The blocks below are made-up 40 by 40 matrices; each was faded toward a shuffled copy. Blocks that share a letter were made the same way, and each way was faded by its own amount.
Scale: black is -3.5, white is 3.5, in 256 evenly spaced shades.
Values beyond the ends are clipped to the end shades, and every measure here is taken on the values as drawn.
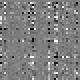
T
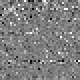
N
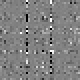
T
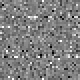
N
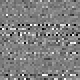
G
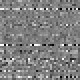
G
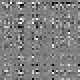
T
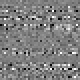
G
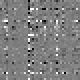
T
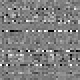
G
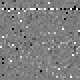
N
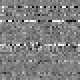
G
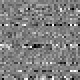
G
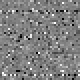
N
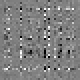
T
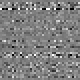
G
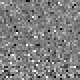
N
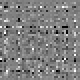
T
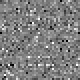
N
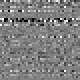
G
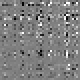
T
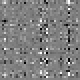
T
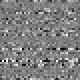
G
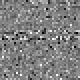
N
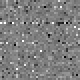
N
